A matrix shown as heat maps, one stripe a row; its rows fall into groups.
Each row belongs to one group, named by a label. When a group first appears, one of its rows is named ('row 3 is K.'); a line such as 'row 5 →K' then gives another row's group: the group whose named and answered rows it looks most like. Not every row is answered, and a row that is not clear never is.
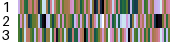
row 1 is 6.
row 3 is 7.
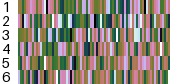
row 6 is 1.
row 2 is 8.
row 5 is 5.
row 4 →7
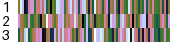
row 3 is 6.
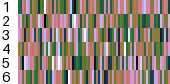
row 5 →8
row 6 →8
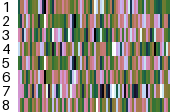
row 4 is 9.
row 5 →5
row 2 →5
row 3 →8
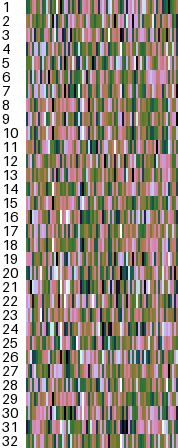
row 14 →5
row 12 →7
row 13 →6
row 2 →6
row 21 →8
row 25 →8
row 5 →7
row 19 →6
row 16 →8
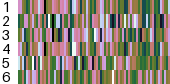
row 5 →9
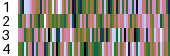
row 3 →6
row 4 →7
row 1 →8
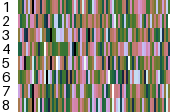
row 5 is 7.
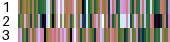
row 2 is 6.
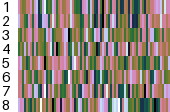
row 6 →8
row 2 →6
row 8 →9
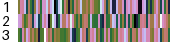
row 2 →6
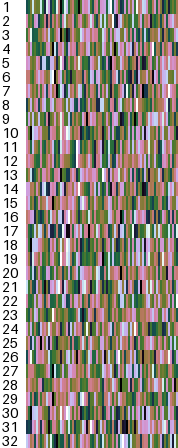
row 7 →6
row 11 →8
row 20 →1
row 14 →6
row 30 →8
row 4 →6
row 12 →8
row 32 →9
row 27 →6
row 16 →1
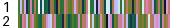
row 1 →9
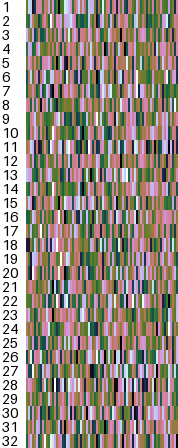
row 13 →9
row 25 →1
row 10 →5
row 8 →9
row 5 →6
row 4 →7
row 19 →8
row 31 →7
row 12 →1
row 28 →6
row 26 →7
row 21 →6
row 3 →1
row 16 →7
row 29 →6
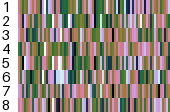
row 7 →1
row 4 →5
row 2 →8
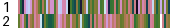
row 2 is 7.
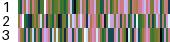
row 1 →5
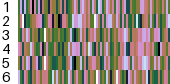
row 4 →1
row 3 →5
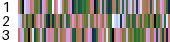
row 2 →9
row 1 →8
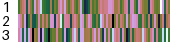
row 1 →7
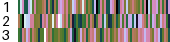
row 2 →8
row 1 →7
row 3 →5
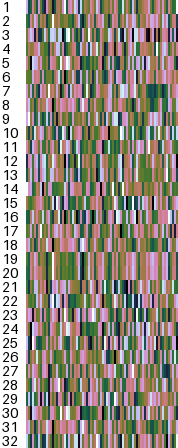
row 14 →9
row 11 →8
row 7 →9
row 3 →1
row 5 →8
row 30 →8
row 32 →1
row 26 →9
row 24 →8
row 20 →5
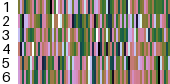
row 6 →1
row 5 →1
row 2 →8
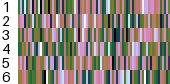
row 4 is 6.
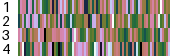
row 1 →7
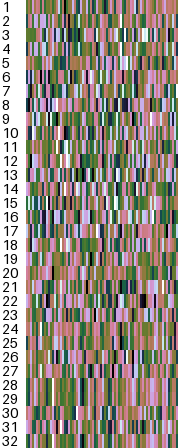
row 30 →8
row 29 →5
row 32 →5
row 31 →6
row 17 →1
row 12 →8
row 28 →5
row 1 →7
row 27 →9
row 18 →8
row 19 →9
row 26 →6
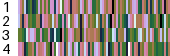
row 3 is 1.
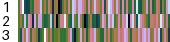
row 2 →7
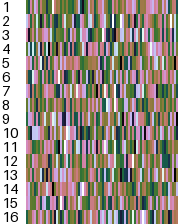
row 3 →9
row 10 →8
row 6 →7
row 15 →6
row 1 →5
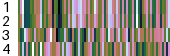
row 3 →7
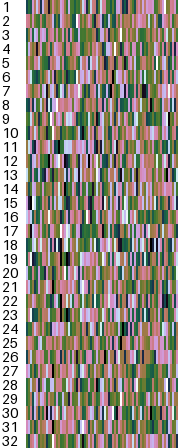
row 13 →1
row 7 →6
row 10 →5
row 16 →9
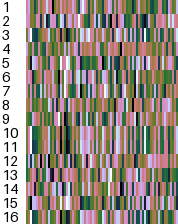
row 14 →1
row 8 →6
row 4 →1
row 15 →8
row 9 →7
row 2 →6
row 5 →8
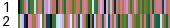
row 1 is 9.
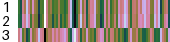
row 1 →5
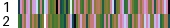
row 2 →5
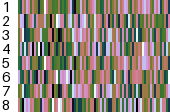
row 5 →5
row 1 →5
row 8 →8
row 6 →1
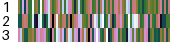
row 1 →9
